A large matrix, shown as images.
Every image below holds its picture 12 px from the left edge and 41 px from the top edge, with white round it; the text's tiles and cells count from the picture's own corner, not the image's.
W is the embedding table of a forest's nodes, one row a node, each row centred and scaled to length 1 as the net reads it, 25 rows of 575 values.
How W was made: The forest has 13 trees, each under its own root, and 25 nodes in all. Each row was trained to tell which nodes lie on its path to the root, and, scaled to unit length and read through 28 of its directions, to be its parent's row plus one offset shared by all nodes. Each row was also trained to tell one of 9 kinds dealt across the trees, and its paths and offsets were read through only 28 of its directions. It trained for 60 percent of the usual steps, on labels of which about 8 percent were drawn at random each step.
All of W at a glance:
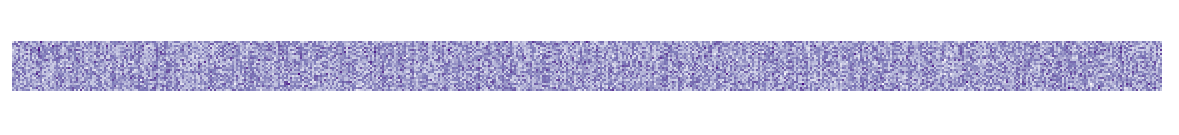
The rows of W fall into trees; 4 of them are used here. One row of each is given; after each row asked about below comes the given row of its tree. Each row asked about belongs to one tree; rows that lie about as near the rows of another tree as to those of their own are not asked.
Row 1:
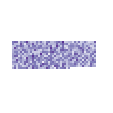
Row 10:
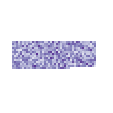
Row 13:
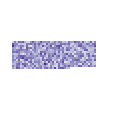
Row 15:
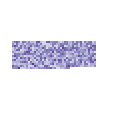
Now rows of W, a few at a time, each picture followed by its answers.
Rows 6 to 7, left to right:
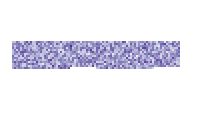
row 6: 10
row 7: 13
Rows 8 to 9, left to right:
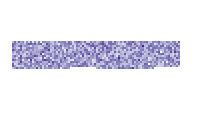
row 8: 13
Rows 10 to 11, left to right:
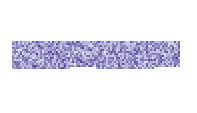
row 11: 1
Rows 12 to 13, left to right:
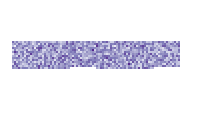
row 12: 10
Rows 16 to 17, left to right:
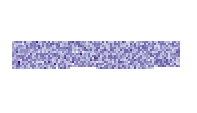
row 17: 13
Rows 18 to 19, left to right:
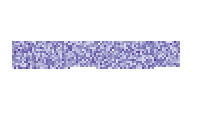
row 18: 1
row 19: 13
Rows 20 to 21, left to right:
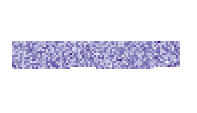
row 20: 1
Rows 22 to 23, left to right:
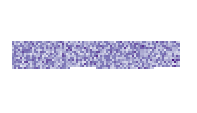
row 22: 1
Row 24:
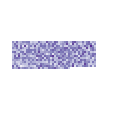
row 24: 15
